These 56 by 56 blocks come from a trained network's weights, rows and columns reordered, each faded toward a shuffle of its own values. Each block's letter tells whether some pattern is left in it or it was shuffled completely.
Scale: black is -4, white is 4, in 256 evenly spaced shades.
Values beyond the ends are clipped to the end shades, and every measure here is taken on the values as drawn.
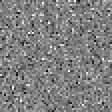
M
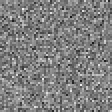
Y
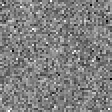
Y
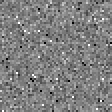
M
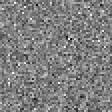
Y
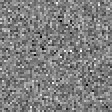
M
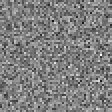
M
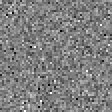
M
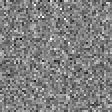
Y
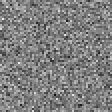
Y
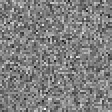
M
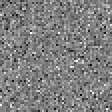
M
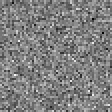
M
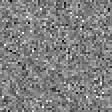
M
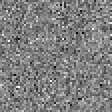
Y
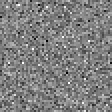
M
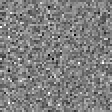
Y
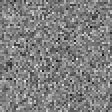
Y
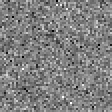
M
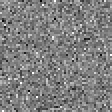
M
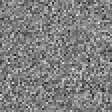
M
